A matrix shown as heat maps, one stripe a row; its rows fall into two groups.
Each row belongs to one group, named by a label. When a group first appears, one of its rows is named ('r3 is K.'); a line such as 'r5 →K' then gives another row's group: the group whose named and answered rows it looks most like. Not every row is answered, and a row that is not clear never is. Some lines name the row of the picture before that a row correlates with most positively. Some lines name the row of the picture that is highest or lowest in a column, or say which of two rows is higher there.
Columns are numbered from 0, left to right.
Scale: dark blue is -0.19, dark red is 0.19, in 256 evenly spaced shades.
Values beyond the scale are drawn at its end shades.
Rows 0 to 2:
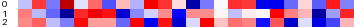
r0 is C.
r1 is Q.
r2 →Q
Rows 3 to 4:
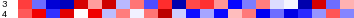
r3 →Q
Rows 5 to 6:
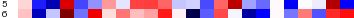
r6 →C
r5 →C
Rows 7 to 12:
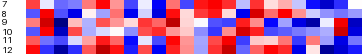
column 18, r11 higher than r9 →Yes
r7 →Q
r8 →Q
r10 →C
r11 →Q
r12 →Q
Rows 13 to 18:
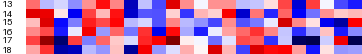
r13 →Q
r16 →Q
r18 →Q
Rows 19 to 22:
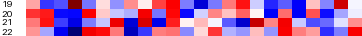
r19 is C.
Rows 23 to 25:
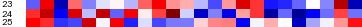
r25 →Q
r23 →C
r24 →C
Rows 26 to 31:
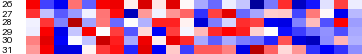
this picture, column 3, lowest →31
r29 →Q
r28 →C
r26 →C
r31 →Q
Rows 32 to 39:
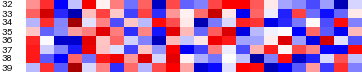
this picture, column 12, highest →33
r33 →Q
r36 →Q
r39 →C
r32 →Q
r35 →Q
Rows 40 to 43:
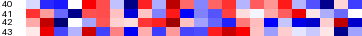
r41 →Q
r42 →C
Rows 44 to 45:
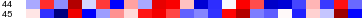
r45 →C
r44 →C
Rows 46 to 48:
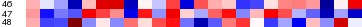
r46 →Q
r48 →C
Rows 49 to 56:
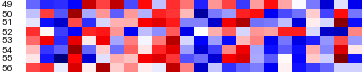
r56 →C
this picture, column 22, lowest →52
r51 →C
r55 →C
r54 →C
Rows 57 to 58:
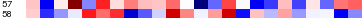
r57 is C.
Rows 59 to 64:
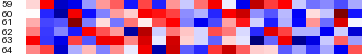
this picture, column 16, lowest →63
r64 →Q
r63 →C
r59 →Q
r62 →Q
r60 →C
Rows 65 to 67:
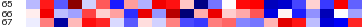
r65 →C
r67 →Q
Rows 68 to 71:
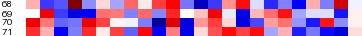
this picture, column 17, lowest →68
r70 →Q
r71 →Q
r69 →Q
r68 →C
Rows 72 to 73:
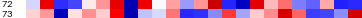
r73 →Q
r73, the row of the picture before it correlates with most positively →71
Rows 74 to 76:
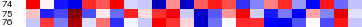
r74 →Q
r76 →C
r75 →C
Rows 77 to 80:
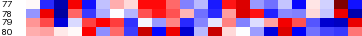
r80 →Q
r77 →C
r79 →Q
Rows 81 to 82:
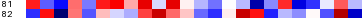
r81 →C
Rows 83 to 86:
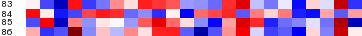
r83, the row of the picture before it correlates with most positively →82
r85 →C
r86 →C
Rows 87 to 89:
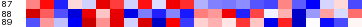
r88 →Q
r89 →Q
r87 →C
